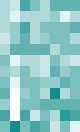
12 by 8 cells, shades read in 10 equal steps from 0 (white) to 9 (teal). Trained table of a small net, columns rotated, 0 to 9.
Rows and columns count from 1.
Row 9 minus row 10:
2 0 -1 0 -3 3 -3 -1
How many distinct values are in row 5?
3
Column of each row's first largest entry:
3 6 3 3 2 1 6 7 6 5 7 2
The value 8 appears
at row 11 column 7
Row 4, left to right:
2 4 6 3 4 5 5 3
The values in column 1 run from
2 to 7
